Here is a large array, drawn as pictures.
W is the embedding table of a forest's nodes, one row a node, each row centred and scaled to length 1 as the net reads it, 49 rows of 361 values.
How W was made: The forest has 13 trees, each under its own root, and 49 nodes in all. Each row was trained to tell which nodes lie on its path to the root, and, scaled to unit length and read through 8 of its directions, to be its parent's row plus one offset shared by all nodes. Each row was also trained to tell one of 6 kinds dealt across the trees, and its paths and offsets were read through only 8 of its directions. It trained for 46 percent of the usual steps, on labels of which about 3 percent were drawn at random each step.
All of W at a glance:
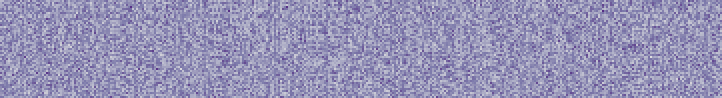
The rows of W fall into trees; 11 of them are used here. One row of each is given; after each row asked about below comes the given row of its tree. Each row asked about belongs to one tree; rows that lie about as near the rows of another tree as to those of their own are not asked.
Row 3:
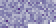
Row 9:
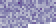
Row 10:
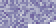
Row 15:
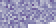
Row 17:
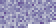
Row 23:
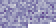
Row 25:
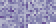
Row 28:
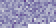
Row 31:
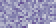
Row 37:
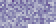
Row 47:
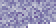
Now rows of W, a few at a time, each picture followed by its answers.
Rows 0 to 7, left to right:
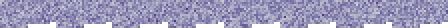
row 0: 3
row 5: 15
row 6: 3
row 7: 28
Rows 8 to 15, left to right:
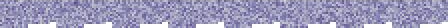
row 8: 28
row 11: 15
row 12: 23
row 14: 10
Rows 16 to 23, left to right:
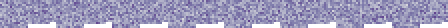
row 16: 10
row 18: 3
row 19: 37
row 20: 31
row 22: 25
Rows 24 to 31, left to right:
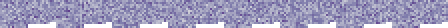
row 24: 15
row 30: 9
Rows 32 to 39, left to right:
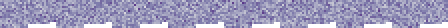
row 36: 23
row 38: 23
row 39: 28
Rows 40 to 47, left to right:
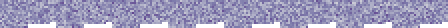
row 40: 10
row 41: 31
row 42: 15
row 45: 10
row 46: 25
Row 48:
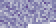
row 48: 28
